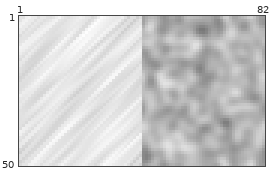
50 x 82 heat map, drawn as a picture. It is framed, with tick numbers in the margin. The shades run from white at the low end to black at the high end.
It is made of 1 by 2 panels. Panel 1,1: very low, slanting up to the right, faint in contrast. Panel 1,2: low, blotchy.
